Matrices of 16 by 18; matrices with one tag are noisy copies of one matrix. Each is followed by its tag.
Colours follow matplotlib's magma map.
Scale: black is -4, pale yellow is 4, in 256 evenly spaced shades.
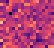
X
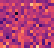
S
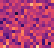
S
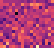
S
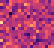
X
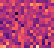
S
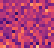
S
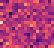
X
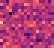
X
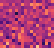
S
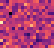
X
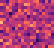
X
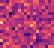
X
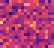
X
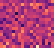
S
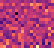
S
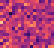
X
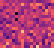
S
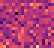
S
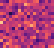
X
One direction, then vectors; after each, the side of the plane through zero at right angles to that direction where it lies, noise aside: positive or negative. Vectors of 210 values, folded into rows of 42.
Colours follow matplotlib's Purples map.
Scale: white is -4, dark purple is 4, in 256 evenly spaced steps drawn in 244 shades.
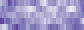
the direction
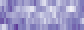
positive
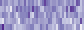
negative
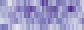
negative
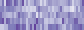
positive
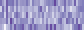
positive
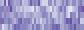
positive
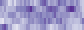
negative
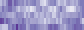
positive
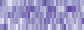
negative
